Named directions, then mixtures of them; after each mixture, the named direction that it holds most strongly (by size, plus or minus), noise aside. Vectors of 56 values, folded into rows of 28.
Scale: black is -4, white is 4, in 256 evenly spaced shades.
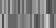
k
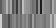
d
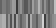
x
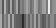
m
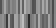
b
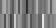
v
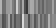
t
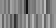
t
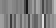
x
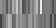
d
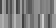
t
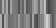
k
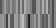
b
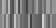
v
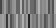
b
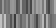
x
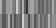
t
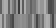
k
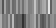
m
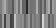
v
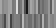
t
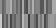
t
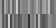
m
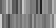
d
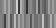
v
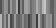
b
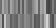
k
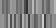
x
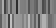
m
